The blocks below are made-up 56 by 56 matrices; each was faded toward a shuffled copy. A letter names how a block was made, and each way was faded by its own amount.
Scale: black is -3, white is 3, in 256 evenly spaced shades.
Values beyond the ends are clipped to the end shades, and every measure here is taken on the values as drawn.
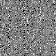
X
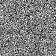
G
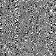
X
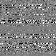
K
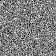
G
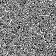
G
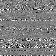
K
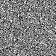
G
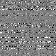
K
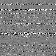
K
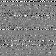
K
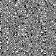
X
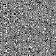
X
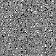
X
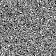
G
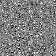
X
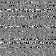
K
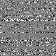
K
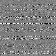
K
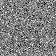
G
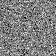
G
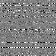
K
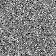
G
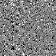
X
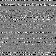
K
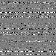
K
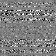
K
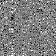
X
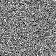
G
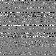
K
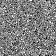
G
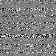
K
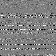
K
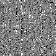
X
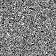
G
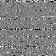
K
